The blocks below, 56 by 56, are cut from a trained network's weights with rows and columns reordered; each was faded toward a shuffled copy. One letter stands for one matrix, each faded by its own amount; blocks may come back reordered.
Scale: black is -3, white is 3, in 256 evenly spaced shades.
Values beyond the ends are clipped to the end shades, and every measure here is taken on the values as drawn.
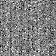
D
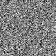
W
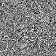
W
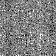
D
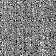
D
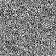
W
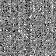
D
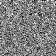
W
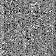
D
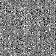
D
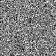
W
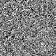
W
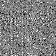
D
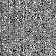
D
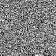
W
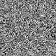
W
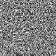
W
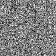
W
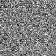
W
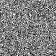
W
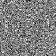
W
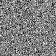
W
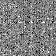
D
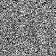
W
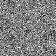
W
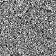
W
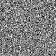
W
